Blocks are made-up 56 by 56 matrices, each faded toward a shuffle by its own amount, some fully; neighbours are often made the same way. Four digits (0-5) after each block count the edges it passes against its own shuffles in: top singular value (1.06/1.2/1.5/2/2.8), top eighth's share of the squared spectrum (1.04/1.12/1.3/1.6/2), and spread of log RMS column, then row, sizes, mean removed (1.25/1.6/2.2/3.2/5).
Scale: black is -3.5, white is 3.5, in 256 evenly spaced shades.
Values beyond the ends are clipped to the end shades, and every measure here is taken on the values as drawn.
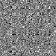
4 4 2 2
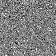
0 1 0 0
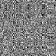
4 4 2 2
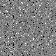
2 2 1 0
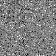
3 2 1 0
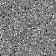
0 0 0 0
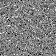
0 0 0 0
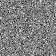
0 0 0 0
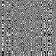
4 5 4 2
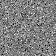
1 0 0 0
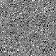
3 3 1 1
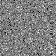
3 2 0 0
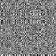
4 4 2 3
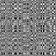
5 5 4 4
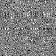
4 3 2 2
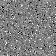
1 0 0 0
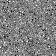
1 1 0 0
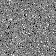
2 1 0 0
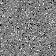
1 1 0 0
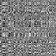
4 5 3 3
